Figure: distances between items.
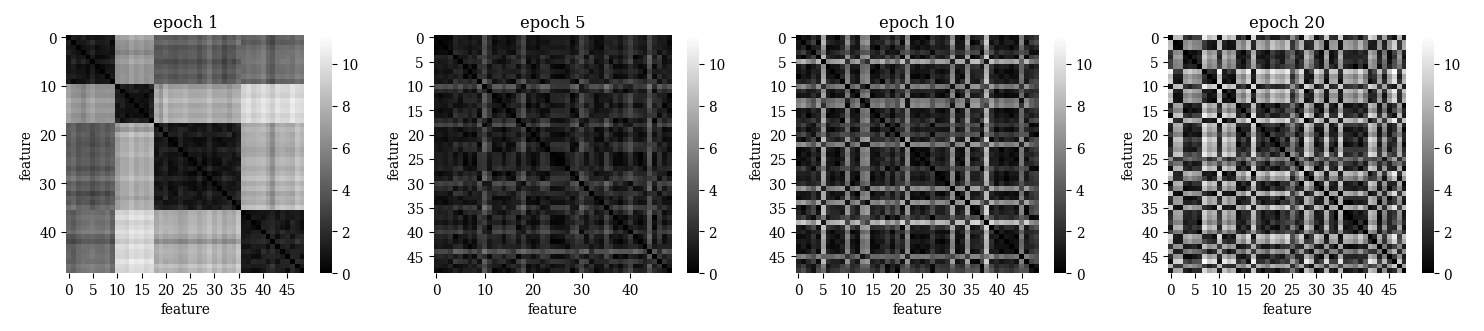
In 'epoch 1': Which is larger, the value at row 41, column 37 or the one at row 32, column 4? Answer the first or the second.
the second
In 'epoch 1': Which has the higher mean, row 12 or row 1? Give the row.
12
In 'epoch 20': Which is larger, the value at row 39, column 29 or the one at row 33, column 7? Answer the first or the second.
the second
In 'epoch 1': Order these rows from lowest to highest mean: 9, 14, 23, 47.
9, 23, 47, 14
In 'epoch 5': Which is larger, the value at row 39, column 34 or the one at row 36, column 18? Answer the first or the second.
the second
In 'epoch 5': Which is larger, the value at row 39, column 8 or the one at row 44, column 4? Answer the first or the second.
the second
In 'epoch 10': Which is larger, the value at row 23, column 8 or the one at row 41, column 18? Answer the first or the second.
the second
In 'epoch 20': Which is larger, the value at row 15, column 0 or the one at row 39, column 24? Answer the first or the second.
the first
